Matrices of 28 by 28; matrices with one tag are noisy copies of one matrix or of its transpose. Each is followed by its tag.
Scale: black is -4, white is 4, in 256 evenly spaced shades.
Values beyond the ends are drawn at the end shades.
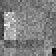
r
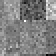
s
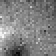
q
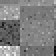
s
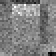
r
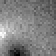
q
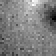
q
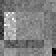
r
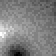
q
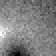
q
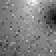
q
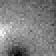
q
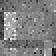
r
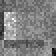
r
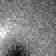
q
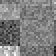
s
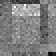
r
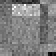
r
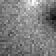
q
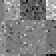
s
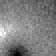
q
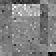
r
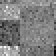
s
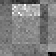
r
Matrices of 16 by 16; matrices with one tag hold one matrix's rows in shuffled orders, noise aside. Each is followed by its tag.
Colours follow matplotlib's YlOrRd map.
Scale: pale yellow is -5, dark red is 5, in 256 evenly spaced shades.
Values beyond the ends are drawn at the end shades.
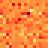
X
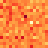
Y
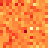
Y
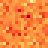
X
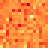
X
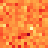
X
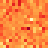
X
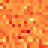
X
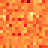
X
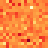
X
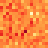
Y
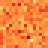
X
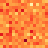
Y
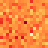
Y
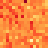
Y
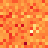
Y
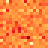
X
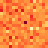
Y
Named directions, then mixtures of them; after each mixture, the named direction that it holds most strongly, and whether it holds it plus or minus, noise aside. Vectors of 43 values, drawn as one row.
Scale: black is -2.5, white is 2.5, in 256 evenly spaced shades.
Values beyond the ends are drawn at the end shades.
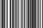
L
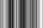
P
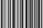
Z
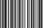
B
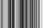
P, plus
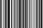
L, minus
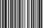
B, plus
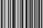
Z, plus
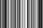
B, plus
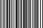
B, minus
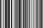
L, minus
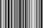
L, minus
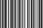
B, plus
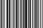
B, minus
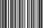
B, plus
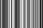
Z, minus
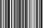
L, minus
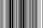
P, plus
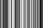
P, minus
